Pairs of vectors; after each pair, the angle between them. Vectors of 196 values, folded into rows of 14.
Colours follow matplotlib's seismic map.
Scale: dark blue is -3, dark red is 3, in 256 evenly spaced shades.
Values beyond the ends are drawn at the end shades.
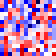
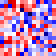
orthogonal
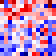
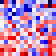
nearly opposite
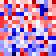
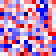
partly aligned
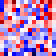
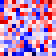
nearly parallel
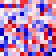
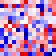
nearly parallel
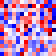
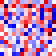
nearly parallel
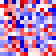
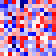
nearly opposite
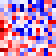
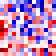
nearly parallel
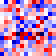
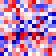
nearly parallel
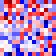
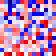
nearly opposite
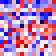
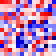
nearly opposite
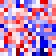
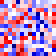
partly aligned
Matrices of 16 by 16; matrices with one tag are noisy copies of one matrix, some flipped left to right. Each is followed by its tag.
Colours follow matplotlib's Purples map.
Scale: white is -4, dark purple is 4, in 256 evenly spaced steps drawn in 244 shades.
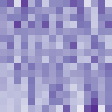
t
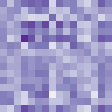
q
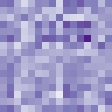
q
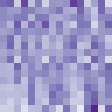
t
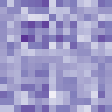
q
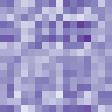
q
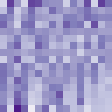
t
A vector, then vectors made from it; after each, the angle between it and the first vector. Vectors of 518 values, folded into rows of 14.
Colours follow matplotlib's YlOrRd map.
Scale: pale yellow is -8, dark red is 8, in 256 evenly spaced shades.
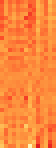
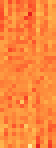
nearly parallel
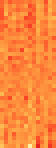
nearly parallel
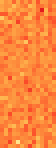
partly opposed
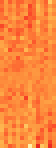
nearly parallel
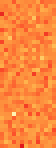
orthogonal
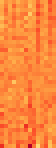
nearly opposite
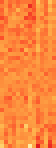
nearly parallel
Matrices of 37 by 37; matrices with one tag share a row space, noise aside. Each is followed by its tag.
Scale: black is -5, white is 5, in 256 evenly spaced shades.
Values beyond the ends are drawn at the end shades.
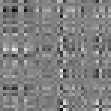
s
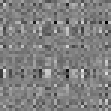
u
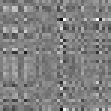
s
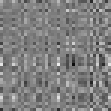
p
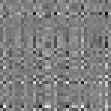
u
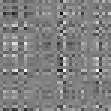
s
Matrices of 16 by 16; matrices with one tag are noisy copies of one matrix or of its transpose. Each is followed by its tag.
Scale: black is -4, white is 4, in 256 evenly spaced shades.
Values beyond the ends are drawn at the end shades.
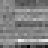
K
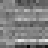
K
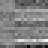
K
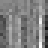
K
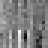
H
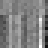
K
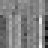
K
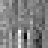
H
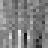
H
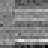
K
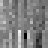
H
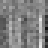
K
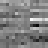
H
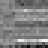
K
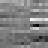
H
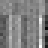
K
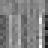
K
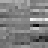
H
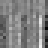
K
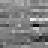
H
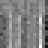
K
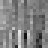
H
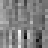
H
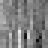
H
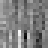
H
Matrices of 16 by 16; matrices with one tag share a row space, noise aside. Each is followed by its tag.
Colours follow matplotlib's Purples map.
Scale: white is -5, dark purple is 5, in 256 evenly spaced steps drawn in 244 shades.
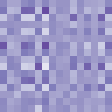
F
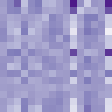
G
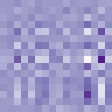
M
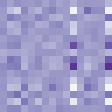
G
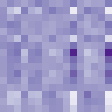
G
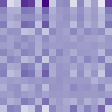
F
